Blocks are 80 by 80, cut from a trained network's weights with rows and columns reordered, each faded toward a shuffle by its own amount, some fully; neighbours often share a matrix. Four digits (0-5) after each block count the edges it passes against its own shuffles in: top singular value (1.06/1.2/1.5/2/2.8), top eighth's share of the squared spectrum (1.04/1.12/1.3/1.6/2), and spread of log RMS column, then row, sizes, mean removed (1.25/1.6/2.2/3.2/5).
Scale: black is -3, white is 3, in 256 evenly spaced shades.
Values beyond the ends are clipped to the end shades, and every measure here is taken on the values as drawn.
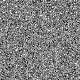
2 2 1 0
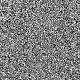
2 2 0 0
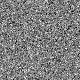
0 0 0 0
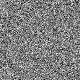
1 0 0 0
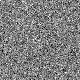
0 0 0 0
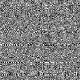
4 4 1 3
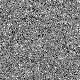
0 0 0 0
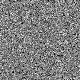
1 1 0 0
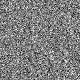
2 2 0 1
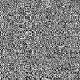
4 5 2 3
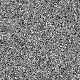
0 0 0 0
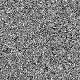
1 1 0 0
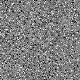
2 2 2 1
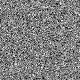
1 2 0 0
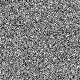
1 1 0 0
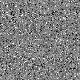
2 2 0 2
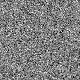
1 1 0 0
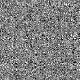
3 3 2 2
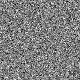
1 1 0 0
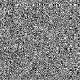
3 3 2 2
